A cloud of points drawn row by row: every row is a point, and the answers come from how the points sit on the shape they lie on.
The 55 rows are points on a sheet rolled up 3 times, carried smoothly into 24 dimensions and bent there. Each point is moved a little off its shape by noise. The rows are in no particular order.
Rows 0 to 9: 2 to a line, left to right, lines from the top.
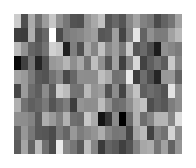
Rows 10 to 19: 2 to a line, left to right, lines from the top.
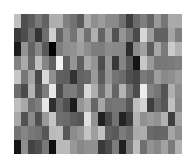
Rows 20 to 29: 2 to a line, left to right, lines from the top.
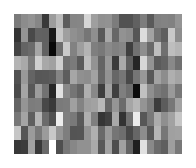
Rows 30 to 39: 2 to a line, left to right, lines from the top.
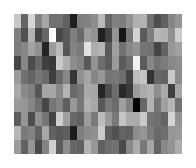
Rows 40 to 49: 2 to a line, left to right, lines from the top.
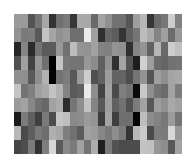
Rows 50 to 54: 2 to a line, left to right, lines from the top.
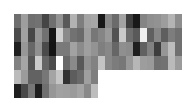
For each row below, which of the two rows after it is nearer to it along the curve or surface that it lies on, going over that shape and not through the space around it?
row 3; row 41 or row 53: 53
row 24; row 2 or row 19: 2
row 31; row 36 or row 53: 53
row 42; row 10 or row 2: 2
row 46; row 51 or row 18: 18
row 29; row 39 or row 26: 26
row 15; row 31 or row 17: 17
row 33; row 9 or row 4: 9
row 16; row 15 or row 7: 7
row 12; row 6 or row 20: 20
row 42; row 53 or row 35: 35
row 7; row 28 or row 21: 28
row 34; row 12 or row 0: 0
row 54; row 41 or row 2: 41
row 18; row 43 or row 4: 43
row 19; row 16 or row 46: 46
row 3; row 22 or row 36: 22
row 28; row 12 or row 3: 3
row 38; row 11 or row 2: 11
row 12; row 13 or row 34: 13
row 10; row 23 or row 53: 53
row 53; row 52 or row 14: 14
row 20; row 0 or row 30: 0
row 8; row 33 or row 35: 35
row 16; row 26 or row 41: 26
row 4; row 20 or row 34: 34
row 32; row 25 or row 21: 25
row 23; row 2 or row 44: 2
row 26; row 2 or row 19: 2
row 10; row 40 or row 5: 40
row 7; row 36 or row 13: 13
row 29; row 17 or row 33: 17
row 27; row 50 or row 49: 49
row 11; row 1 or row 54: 54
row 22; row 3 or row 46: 3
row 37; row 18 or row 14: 14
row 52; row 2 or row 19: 2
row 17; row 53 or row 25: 25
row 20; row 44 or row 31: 31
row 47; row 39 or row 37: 37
